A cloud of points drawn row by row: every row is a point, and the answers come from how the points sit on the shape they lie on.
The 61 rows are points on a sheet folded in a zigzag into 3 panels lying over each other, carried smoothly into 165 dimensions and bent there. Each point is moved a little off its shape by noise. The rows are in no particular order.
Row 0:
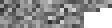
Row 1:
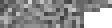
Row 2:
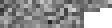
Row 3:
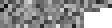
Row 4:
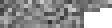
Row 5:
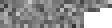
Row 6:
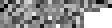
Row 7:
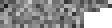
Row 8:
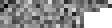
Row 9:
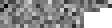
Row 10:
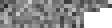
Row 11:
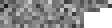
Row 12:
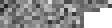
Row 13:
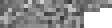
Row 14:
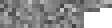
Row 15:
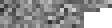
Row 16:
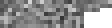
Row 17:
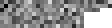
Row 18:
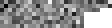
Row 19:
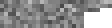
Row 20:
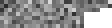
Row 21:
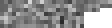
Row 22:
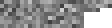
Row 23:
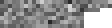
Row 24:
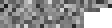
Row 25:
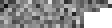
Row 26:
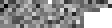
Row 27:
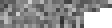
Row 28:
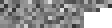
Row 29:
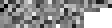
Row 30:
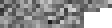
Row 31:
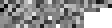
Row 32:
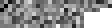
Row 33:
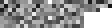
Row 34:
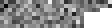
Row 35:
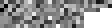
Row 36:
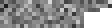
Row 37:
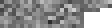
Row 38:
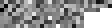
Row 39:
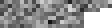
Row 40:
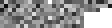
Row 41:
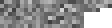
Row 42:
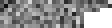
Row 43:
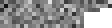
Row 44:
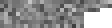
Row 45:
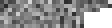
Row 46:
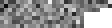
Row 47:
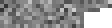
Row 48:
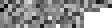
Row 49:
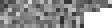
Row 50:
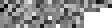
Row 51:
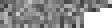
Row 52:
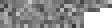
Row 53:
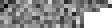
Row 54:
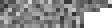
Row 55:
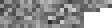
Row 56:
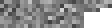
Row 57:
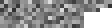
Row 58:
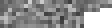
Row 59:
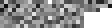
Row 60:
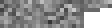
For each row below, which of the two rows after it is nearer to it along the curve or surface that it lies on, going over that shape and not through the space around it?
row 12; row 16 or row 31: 16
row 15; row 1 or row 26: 1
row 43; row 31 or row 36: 36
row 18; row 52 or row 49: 49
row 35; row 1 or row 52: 52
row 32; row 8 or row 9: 9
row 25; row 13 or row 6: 13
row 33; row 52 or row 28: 28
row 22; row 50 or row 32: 50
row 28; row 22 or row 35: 22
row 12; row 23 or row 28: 23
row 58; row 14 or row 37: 37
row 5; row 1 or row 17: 17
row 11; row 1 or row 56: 1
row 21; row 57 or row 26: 26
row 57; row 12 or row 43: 43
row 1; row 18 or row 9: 18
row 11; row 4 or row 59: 59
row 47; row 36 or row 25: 36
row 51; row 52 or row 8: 52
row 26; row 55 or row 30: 30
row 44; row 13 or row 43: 43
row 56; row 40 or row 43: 40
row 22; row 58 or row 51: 51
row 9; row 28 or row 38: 38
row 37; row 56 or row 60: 60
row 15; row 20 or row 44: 20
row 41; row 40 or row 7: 40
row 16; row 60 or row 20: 20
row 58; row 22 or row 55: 55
